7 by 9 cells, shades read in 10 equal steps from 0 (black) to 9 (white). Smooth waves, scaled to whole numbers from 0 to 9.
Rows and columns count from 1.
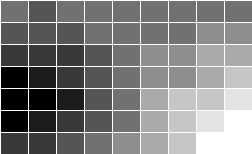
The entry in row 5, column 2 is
0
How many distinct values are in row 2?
3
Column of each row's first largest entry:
1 8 8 9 9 9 8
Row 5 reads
0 0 1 3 4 6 7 7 8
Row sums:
35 35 35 33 36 40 47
